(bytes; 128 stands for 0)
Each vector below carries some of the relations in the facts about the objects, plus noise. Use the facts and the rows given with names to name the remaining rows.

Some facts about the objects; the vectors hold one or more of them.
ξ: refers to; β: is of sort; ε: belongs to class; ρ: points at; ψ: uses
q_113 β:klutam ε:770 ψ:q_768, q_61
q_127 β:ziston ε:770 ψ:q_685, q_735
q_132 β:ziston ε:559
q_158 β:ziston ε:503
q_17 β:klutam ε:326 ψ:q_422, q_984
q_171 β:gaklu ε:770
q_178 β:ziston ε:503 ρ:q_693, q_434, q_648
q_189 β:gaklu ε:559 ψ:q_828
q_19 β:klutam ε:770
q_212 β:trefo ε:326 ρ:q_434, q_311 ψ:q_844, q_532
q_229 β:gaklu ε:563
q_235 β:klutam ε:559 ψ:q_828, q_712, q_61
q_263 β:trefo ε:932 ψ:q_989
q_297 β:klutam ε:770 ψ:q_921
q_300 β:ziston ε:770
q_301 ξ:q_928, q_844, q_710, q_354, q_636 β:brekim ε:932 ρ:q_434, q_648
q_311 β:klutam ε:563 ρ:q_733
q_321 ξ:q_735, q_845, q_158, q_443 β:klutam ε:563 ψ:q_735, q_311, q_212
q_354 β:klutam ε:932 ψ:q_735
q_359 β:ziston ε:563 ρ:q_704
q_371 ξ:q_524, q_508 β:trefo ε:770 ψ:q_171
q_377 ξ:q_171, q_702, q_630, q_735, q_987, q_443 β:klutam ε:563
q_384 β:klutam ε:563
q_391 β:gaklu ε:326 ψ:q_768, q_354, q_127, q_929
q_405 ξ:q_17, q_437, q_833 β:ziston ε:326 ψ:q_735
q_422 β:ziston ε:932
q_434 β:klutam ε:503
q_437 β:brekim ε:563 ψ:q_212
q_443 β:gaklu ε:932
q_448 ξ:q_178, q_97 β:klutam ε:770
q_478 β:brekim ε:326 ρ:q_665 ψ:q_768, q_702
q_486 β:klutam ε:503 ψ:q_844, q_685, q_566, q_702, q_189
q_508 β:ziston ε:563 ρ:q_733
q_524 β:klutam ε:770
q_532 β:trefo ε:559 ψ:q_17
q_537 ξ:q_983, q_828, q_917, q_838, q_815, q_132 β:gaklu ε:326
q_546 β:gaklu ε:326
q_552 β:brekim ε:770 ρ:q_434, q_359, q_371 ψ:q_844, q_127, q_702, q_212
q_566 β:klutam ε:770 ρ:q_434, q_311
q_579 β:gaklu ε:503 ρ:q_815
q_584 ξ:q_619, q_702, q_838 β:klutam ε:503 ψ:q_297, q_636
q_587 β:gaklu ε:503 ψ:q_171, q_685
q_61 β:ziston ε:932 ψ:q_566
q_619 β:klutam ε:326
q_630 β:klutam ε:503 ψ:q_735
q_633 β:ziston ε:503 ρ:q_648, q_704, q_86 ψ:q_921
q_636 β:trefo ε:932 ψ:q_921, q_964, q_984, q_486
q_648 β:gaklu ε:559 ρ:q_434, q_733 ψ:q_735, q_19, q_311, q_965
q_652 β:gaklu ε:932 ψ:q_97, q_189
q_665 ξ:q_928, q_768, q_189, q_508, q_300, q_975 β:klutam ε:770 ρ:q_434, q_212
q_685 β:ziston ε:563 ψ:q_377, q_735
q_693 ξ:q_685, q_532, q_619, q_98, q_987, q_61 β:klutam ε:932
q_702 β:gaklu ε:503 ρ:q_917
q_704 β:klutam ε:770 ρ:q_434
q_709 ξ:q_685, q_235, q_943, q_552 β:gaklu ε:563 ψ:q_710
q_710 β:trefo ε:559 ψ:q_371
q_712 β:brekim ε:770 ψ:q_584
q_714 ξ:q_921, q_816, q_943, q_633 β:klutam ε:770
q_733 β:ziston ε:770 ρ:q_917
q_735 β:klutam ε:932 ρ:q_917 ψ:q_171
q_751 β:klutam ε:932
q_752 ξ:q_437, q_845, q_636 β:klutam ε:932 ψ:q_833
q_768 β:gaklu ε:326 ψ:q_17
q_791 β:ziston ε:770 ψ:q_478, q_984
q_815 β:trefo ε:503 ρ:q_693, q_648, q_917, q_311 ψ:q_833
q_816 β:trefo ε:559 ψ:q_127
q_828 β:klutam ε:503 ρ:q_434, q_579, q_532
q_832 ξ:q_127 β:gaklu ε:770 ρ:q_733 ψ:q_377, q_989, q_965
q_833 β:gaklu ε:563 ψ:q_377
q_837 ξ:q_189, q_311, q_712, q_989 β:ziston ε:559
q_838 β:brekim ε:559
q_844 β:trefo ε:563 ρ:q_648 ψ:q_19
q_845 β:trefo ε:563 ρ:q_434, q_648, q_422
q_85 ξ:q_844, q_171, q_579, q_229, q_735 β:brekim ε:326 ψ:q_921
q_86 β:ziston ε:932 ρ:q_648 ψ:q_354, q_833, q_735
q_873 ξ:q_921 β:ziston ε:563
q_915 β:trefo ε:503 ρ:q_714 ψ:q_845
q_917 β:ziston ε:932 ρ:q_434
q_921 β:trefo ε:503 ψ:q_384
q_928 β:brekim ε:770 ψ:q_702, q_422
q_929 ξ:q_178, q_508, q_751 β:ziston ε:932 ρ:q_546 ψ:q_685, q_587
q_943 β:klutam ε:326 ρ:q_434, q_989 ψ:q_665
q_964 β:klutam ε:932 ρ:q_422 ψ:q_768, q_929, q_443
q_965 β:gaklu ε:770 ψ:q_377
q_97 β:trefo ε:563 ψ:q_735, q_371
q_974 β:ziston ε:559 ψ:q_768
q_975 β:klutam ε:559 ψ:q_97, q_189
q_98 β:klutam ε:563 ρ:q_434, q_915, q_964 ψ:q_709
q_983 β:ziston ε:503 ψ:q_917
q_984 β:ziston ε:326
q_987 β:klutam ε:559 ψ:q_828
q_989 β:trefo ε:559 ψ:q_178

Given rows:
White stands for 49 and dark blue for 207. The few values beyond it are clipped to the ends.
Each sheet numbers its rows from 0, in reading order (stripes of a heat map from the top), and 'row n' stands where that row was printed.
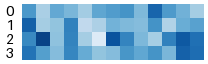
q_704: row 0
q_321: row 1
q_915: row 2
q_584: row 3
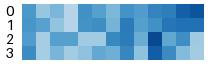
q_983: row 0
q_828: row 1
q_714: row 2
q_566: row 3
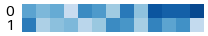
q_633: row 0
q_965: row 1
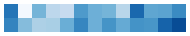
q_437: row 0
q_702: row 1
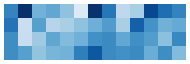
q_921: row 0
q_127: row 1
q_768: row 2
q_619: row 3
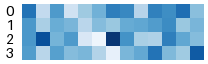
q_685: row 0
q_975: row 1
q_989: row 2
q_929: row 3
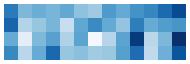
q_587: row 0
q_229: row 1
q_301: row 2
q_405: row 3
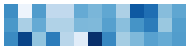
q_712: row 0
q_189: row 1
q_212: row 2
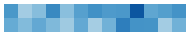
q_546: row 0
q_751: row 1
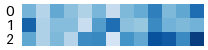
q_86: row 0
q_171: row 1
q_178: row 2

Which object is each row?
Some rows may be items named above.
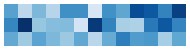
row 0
q_178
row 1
q_815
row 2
q_751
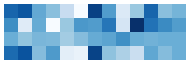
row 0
q_97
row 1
q_552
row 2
q_964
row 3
q_710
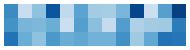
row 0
q_85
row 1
q_735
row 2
q_630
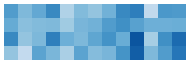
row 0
q_693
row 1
q_964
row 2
q_537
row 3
q_422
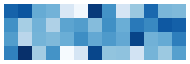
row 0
q_97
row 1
q_983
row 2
q_984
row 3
q_636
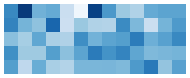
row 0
q_263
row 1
q_752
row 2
q_917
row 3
q_17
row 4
q_189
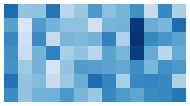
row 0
q_377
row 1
q_837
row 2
q_873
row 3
q_665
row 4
q_61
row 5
q_98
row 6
q_486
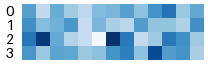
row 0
q_189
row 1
q_354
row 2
q_816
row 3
q_714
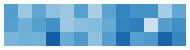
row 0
q_751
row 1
q_693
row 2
q_434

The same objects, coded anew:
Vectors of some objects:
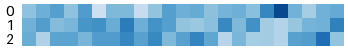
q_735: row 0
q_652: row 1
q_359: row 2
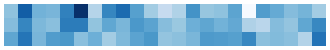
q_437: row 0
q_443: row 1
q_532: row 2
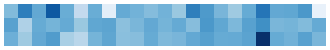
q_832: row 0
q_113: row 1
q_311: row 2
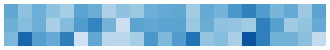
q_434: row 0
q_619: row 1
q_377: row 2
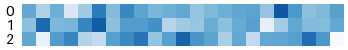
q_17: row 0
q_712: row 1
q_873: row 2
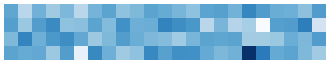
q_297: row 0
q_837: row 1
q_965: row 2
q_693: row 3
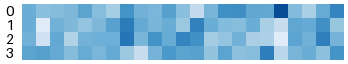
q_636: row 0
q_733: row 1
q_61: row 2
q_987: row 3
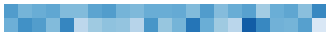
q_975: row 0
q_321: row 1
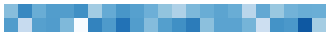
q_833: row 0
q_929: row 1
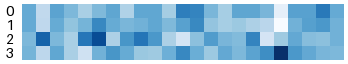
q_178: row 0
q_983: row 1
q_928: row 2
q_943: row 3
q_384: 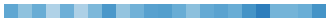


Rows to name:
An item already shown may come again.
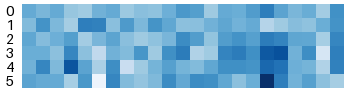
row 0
q_434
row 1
q_443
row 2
q_828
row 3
q_921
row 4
q_815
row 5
q_693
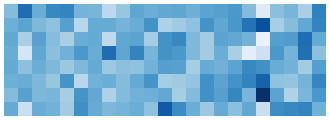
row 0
q_702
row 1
q_263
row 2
q_178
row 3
q_422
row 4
q_434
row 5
q_263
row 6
q_212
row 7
q_633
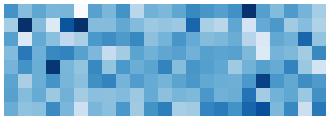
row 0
q_448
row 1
q_85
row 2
q_508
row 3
q_702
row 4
q_709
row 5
q_964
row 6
q_486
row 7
q_921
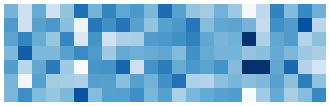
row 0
q_984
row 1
q_929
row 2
q_584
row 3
q_537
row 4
q_714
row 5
q_917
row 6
q_768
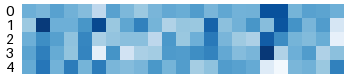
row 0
q_98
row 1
q_301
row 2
q_321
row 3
q_584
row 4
q_189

